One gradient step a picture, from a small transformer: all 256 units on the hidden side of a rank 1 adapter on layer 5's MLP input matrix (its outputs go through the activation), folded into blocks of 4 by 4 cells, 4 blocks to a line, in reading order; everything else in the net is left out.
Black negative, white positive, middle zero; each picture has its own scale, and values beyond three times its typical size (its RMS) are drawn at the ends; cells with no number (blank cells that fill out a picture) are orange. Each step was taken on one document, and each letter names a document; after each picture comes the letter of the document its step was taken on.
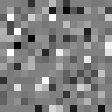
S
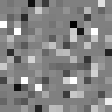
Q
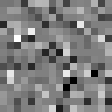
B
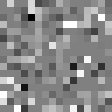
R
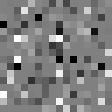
R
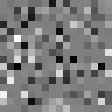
R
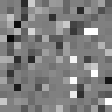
Q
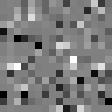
B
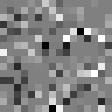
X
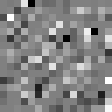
S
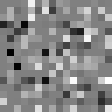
S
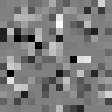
B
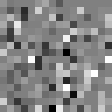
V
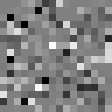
S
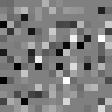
X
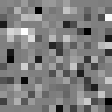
S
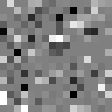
R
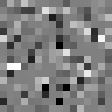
B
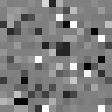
X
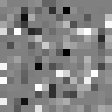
V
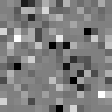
B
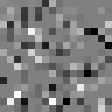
X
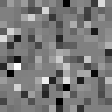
B
